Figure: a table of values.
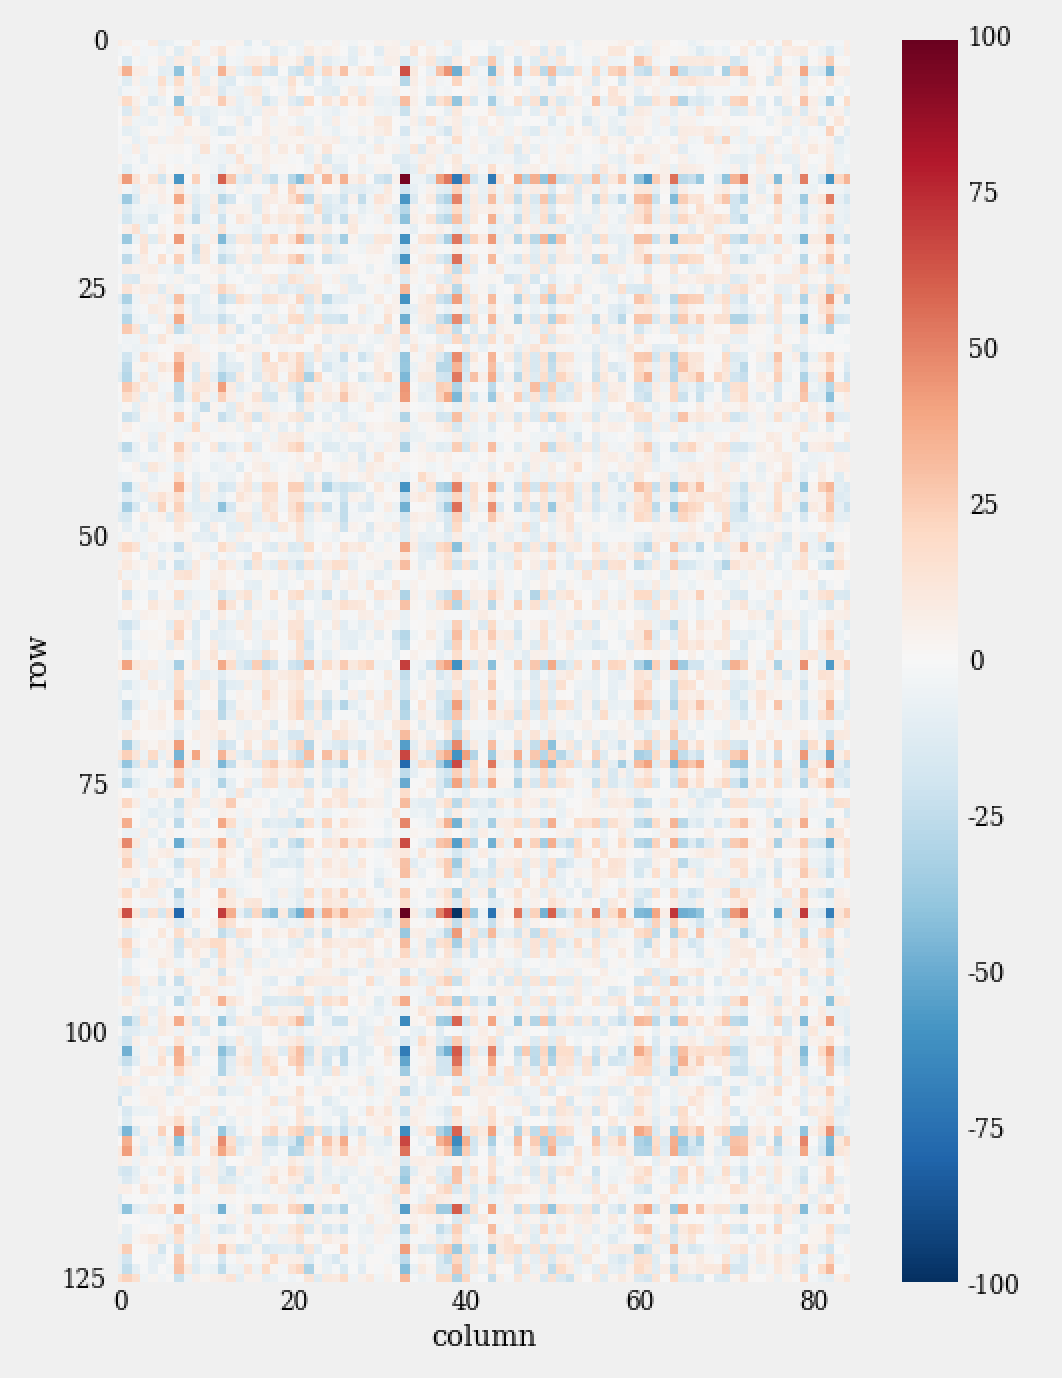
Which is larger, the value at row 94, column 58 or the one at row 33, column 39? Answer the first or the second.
the second
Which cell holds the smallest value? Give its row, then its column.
88, 39
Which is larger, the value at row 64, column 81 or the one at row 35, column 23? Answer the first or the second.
the first
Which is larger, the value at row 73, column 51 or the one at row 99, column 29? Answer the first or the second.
the first
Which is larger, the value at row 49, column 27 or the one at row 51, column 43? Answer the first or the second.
the first
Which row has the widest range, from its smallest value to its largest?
88
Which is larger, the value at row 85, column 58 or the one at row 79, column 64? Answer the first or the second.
the second
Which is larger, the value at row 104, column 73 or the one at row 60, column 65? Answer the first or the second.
the second
